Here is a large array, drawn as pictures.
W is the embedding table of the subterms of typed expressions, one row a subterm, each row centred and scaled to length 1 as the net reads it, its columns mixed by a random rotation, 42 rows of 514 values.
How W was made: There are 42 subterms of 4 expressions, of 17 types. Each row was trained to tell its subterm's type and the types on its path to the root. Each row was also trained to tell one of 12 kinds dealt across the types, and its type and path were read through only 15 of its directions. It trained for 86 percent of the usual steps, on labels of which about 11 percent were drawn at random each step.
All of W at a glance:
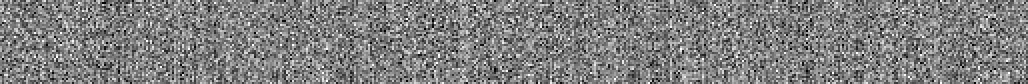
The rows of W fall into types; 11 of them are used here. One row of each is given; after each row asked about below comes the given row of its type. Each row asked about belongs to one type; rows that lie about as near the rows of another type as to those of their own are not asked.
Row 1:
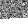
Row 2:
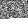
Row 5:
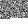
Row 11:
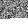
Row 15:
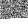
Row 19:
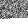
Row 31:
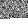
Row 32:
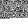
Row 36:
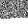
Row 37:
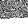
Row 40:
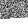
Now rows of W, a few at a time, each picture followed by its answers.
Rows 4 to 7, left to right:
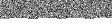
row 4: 15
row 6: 37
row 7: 36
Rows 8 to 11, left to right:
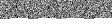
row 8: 40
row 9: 5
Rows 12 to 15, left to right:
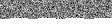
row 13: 11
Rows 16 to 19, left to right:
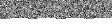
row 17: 40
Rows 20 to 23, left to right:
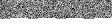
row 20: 37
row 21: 11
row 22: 19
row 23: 15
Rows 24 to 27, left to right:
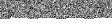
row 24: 11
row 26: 31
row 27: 40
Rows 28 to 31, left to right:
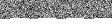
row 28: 5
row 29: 37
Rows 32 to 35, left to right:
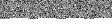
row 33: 31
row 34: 15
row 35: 11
